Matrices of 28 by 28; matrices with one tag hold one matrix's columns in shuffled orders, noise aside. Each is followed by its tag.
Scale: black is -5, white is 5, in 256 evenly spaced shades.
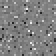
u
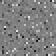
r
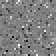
r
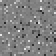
u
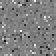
r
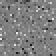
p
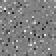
u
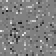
u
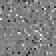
p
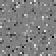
r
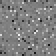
p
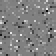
u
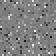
r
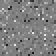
p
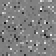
u
